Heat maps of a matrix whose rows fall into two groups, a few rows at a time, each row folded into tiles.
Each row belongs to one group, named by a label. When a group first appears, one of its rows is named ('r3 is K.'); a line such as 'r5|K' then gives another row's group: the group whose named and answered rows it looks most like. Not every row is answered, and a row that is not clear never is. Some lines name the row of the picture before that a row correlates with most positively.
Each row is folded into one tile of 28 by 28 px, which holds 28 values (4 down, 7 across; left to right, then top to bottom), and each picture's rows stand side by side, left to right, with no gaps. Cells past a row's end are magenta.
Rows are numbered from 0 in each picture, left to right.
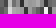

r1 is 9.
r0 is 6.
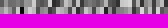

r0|9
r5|9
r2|9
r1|9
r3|9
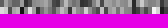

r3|9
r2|9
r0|9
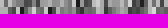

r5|6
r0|9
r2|6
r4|6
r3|6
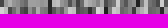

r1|6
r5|9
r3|6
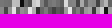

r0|6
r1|9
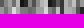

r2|6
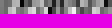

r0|6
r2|6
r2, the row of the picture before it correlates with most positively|2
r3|6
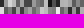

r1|6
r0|9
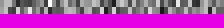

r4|9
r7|9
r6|9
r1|9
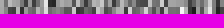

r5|9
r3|6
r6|6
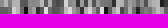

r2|6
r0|6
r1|9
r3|9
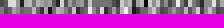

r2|9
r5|6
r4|6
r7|6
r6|9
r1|9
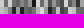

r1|6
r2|6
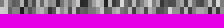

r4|9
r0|9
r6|9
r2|9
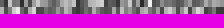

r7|9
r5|9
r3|6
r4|6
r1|9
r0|6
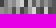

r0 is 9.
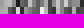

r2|9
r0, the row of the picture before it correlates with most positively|1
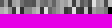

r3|6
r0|9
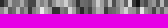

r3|6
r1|6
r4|6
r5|9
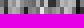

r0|6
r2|6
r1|6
